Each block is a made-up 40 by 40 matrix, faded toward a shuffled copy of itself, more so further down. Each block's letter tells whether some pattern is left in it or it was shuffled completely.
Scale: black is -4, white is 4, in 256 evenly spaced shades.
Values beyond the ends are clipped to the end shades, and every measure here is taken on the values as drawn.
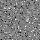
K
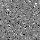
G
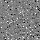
K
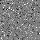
G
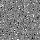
K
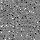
K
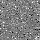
K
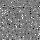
K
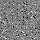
K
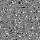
K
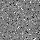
G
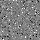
G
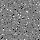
K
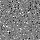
G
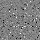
K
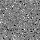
K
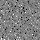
G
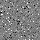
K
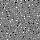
K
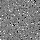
G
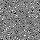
K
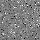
G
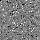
K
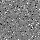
G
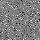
K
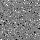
G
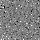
K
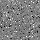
G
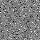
K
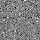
K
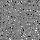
K
